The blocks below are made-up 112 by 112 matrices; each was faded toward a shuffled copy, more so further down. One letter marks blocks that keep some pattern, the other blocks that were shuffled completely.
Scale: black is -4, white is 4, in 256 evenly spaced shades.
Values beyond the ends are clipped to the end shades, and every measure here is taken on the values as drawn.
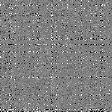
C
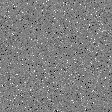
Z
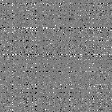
C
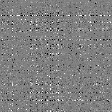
C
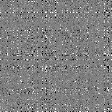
C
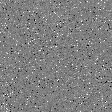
Z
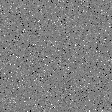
Z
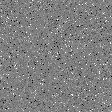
Z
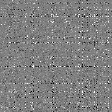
C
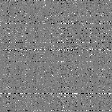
C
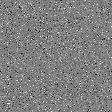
Z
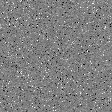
Z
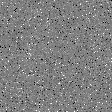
Z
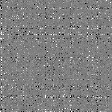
C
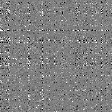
C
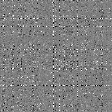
C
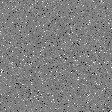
Z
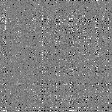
C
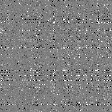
C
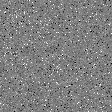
Z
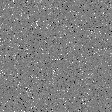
Z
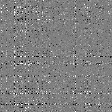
C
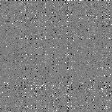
C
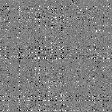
C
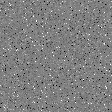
Z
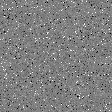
Z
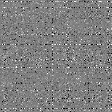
C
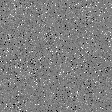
Z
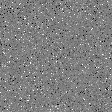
Z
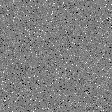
Z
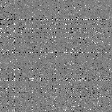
C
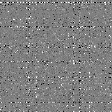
C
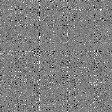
C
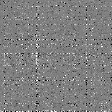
C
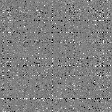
C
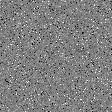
Z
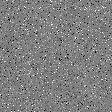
Z
